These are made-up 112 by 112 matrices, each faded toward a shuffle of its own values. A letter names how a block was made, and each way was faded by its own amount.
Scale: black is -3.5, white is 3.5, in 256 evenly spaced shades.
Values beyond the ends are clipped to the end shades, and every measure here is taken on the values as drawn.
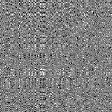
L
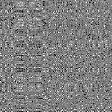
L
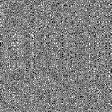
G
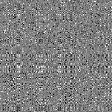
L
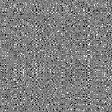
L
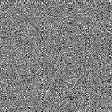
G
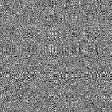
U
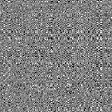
U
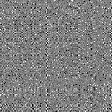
L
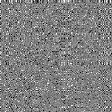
L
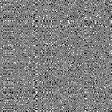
L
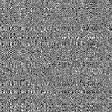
U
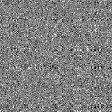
G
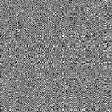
U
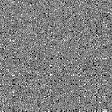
G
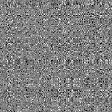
U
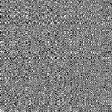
U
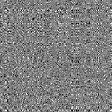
U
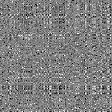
L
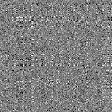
G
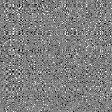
L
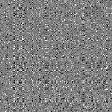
L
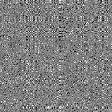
L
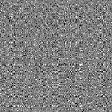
U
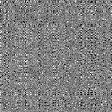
U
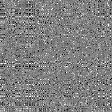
L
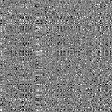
L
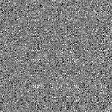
G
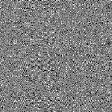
G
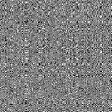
U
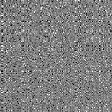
L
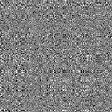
U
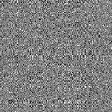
U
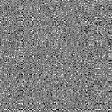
U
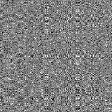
U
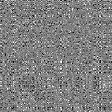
L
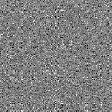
G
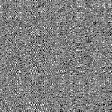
G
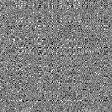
U
